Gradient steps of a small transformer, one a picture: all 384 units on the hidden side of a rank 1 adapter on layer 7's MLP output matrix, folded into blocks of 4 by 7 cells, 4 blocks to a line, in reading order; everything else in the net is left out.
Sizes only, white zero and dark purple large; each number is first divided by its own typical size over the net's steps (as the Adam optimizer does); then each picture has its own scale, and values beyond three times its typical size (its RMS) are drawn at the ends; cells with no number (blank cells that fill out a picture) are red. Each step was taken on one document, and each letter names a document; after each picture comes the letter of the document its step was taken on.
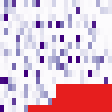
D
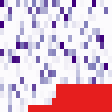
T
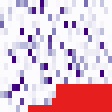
T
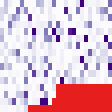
D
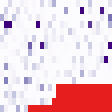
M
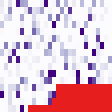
T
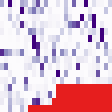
D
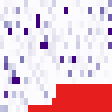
M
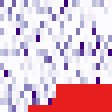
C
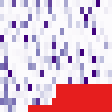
C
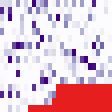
T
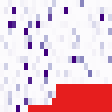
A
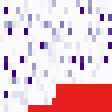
M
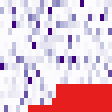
A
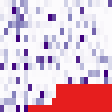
C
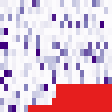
C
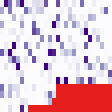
T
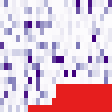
D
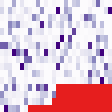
C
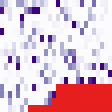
T
